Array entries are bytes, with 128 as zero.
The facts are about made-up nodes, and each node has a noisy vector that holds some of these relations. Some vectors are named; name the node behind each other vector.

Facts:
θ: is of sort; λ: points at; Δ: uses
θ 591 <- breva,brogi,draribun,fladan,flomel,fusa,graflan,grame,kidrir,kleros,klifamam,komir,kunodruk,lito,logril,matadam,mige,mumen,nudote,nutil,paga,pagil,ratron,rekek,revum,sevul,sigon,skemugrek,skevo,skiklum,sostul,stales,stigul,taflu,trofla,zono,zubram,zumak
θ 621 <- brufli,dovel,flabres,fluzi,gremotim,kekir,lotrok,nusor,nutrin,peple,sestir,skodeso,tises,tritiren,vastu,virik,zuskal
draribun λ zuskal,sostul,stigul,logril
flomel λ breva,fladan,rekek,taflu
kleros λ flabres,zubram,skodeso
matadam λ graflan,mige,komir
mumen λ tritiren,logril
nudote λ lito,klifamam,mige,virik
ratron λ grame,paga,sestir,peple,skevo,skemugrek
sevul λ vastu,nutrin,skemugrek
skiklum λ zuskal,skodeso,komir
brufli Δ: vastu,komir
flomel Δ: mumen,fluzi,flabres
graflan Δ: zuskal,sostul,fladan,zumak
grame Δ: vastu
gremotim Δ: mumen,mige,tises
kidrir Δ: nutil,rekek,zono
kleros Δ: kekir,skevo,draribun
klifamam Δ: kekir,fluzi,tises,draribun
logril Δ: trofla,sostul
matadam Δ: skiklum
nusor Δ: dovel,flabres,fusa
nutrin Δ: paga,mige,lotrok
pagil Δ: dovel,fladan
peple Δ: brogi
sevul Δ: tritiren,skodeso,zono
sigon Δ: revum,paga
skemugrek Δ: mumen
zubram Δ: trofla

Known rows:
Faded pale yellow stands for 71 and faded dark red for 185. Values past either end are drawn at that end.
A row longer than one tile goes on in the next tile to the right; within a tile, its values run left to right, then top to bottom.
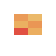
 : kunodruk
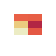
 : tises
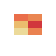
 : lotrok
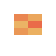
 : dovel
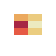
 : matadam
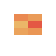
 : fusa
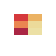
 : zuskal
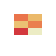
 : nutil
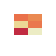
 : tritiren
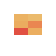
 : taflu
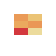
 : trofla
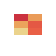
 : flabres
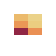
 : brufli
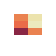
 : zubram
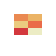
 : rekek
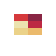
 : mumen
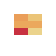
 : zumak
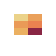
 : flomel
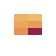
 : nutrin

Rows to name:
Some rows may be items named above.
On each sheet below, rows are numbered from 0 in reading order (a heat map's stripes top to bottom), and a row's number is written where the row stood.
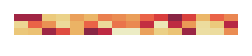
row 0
draribun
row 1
pagil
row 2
skemugrek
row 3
tritiren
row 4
mige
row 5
mumen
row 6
zuskal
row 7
paga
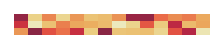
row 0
kleros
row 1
ratron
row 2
zumak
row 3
logril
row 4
draribun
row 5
skevo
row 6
sostul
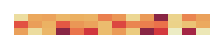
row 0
nudote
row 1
skemugrek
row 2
sigon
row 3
revum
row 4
klifamam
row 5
skodeso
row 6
sostul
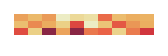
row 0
fladan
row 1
sevul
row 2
graflan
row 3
vastu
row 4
sigon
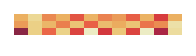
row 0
kidrir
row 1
brogi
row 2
zono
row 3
stigul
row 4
zono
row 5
zuskal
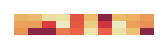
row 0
nutrin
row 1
graflan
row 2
komir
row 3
skiklum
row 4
gremotim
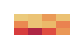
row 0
nusor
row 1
sestir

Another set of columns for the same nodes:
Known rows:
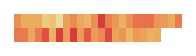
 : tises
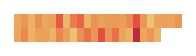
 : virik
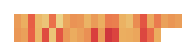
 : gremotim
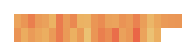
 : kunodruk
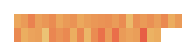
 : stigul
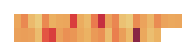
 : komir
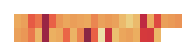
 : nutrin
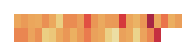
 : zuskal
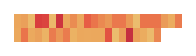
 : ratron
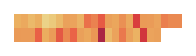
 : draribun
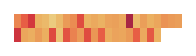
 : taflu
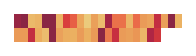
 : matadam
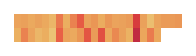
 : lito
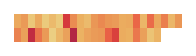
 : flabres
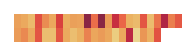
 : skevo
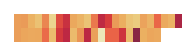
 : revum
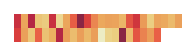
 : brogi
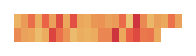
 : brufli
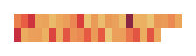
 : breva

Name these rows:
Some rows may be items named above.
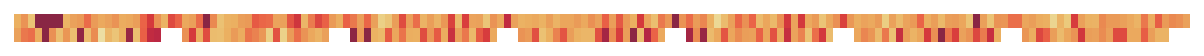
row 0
sevul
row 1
vastu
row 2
flomel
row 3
kleros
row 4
flomel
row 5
klifamam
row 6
flabres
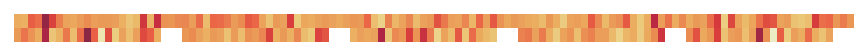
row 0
nutrin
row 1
graflan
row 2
mige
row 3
zuskal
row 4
paga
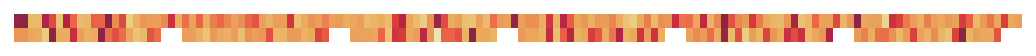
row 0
skiklum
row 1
graflan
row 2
revum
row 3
sigon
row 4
logril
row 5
trofla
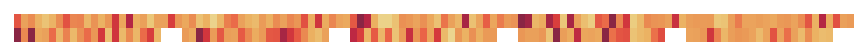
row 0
flomel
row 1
fusa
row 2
fladan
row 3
skiklum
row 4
dovel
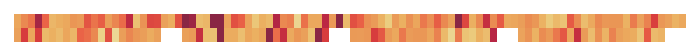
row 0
vastu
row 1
matadam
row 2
zumak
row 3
mumen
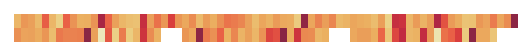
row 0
lotrok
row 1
nusor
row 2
revum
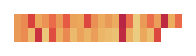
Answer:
sostul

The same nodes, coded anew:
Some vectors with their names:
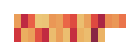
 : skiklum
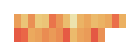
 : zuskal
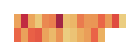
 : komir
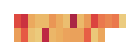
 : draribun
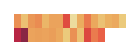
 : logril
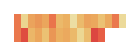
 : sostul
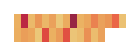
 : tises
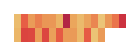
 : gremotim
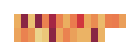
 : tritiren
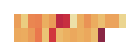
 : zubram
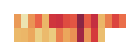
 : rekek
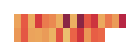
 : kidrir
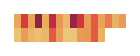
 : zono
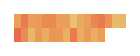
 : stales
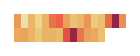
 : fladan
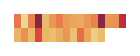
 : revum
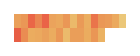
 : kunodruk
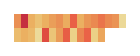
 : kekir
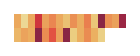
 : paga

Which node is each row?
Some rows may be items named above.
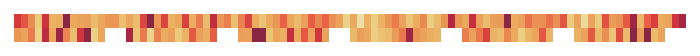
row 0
klifamam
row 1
brogi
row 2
vastu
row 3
fladan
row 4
komir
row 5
flomel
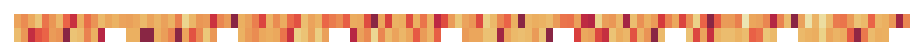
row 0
skemugrek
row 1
nutrin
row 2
mige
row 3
brogi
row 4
flabres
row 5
matadam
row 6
sigon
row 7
fladan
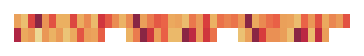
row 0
brogi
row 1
sevul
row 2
sevul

